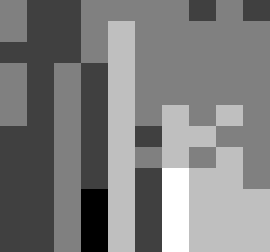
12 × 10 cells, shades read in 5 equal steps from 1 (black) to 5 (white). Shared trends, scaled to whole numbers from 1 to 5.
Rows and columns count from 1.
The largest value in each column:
3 2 3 3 4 3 5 4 4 4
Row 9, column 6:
2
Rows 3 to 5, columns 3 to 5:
2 3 4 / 3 2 4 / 3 2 4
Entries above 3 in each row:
0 1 1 1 1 3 3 3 4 5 5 5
